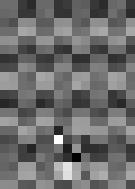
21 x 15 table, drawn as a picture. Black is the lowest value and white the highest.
Odd patch: rougher, in the bottom middle. Histogram: bell-shaped. Average level on the scale: 40%. Stripes: horizontal, repeating 4 times.
